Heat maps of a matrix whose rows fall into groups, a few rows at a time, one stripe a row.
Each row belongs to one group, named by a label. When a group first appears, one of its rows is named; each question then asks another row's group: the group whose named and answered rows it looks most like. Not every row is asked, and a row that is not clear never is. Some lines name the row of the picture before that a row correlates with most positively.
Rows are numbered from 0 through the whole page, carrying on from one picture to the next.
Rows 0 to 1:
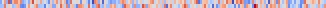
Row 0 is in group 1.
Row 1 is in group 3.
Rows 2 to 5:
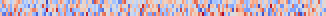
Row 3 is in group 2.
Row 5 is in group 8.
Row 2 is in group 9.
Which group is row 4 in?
1
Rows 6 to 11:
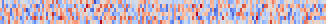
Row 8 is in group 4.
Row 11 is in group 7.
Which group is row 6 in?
2
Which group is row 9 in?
9
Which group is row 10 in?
3
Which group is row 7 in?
8
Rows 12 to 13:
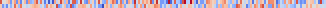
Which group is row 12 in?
3
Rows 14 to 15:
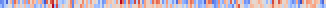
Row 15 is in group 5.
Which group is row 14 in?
5
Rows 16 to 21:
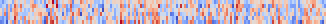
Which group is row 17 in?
1
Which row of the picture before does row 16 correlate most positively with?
15
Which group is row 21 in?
5
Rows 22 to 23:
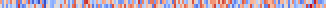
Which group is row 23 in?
3
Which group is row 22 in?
8
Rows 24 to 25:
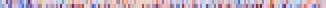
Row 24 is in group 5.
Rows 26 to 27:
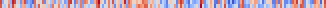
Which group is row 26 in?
4
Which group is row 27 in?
4
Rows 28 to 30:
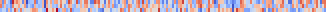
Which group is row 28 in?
4
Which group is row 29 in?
4
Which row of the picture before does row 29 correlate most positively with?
26
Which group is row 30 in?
1
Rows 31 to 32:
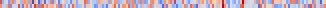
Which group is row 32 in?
3
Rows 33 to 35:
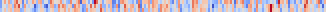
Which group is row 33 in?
9
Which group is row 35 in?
7
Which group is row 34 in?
7
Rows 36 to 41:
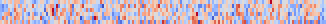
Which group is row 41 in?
8
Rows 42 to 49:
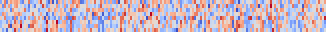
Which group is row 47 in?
1
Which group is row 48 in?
1
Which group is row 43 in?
2
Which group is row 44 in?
4
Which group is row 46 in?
3
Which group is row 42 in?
7
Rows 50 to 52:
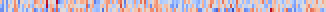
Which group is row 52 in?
5
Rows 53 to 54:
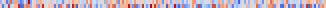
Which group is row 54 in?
3
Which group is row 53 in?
5
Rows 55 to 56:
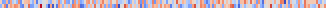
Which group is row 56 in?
7
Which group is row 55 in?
8
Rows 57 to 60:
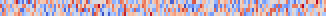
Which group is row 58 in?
4
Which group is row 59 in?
3
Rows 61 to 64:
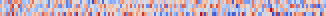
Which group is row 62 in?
8
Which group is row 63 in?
5
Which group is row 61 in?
1
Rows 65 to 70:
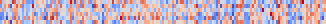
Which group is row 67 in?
4
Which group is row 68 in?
5
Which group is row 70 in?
9
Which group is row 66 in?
9
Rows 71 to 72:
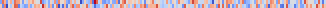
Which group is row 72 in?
2
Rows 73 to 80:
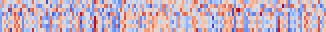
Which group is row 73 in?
9
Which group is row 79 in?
7
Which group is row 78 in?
9
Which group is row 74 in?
8
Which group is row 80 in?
9
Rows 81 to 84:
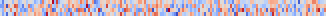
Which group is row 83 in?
3
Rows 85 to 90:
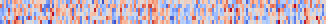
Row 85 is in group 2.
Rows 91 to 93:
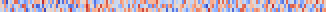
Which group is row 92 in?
8
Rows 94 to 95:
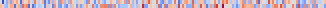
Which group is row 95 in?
8
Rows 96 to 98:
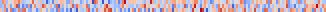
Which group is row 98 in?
8
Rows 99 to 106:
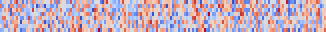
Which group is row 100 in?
8
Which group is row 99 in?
9
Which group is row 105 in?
2
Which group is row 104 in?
3
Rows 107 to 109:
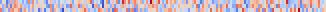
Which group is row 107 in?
5
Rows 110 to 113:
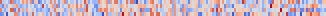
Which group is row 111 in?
5
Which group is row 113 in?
5
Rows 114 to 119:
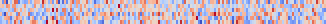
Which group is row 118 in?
9
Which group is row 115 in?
4
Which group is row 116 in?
1
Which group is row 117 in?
8
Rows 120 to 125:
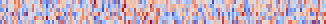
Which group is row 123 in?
4
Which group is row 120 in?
7
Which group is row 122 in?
5
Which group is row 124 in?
2
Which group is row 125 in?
3
